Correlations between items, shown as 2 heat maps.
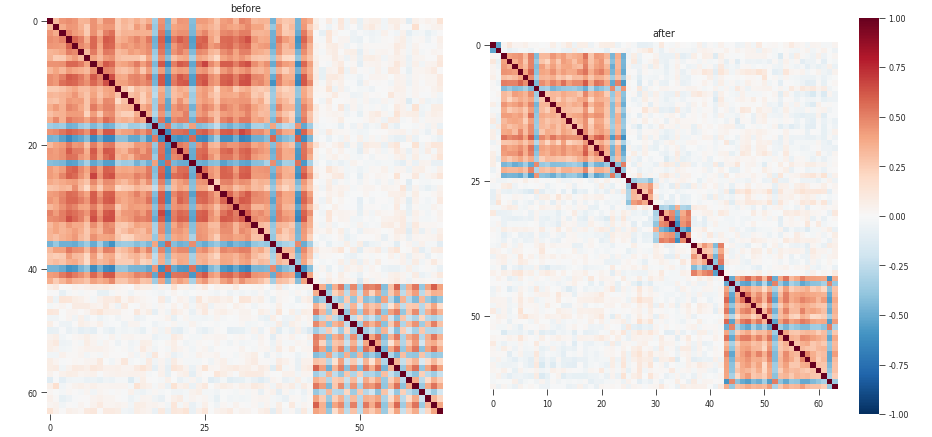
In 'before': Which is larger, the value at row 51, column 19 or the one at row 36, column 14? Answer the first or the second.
the first
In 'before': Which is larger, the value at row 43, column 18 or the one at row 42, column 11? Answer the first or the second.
the second
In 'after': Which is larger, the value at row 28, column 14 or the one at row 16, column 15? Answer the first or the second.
the second
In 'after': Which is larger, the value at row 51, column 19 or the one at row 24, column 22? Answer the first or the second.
the second
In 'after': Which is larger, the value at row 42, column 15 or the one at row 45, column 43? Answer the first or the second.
the second
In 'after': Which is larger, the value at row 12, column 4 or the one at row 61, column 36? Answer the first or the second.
the first
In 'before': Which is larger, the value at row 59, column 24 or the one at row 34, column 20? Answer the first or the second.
the second
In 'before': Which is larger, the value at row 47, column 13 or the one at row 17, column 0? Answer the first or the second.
the first
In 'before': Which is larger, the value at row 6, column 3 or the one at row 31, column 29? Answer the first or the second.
the second
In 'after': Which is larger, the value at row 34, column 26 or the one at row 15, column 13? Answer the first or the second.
the second
